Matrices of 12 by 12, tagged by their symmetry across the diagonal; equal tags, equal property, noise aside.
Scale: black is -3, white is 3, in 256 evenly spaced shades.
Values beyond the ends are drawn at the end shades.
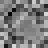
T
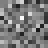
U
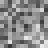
T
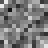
T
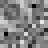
T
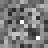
T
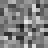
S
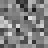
S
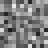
S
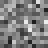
U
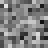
U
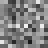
U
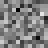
U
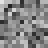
T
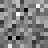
U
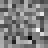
S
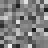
S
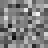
S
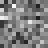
U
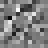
S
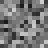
T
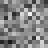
U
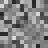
T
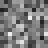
U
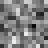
S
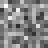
T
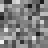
S
